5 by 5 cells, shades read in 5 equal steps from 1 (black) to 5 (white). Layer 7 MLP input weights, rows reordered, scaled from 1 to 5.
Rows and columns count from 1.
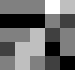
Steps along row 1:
same same up down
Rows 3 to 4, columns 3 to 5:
4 2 3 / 4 1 3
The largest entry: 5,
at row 1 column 4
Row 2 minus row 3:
-2 -2 -3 1 -1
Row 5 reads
3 4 3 2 1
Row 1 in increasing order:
3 3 3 4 5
